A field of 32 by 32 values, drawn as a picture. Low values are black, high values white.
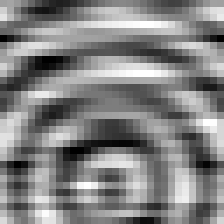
No overall slope runs across the table. The centre is the smoothest part. Concentric rings centre on the bottom middle.
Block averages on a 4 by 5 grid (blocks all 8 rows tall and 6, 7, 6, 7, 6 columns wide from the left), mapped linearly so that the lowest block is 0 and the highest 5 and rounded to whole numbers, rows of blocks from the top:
3 2 5 3 4 | 0 1 5 3 2 | 3 0 0 2 3 | 3 4 3 3 3
